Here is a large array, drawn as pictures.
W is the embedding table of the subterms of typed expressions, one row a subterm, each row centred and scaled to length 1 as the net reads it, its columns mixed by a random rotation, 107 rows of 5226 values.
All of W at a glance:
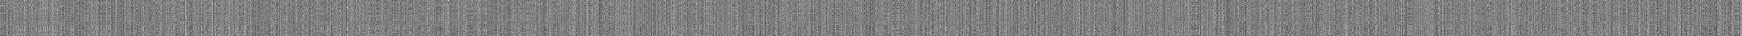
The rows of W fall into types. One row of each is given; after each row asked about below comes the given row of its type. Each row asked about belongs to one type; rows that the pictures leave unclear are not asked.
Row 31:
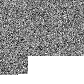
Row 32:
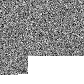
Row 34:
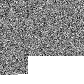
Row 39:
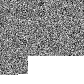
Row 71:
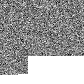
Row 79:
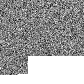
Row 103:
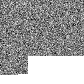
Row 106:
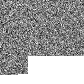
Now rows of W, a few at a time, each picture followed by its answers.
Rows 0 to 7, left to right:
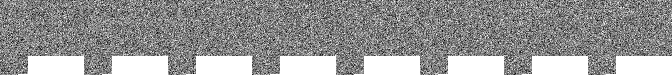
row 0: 31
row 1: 39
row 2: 34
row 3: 71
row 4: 106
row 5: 39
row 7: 103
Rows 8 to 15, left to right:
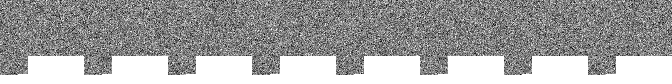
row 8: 106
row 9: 79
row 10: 31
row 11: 31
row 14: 32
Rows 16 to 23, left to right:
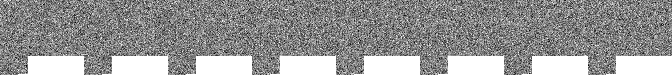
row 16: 31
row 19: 39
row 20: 39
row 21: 39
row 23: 103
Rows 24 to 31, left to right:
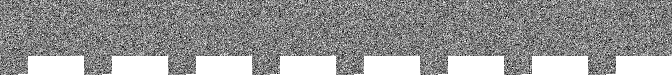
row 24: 71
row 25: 39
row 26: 106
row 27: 34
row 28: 103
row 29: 32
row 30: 34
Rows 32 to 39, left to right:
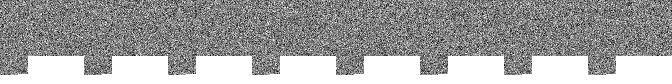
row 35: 103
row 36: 79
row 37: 31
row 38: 103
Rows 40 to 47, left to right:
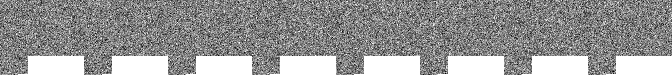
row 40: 39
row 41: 31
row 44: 106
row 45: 34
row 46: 79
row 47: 103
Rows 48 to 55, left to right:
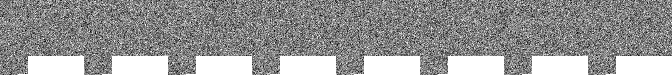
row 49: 106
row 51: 39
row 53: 79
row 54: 39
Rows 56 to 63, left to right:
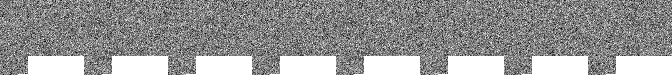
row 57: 79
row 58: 71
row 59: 79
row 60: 79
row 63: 31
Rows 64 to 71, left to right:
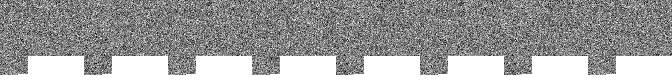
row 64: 71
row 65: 31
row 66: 39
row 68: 31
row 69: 39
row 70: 31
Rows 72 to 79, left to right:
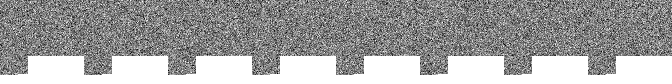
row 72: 39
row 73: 106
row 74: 71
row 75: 34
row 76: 103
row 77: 31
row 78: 79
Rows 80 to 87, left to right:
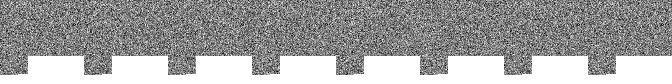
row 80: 103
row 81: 106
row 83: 103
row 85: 71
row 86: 103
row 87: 103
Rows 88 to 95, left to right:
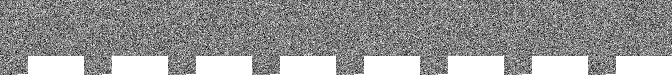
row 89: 39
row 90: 103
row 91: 106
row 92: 32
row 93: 71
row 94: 71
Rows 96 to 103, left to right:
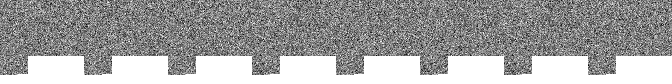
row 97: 32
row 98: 79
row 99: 31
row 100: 32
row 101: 31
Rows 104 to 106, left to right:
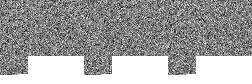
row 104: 106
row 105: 34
